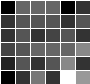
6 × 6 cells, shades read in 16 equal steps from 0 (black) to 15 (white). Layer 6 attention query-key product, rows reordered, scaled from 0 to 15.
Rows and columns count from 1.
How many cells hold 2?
1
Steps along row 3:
up down up up down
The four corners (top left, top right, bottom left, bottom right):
0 3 0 9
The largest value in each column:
4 6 7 6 15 9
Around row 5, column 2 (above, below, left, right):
5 3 2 3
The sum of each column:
12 29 30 29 37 31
